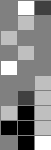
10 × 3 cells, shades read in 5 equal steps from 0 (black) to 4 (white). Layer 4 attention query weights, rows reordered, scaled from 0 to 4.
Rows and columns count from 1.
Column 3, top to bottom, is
1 2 2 2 2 3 3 3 3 4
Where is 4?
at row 1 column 2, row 5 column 1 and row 10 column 3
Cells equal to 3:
8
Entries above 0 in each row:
3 3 3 3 3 3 3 2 1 2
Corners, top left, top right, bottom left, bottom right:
2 1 2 4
